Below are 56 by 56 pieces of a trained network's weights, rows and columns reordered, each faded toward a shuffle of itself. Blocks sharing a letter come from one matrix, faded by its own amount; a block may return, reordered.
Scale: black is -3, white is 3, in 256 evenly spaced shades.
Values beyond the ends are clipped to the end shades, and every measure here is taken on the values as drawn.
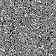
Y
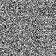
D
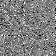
Y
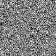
D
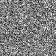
D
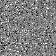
Y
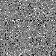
Y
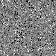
Y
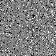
Y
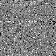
Y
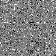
Y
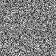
D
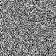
D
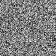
D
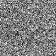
D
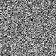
D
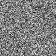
D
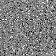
Y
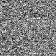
D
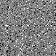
Y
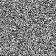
D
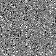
Y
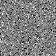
Y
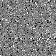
Y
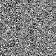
D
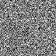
D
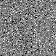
Y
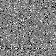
Y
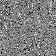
Y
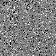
Y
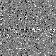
Y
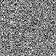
D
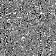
Y
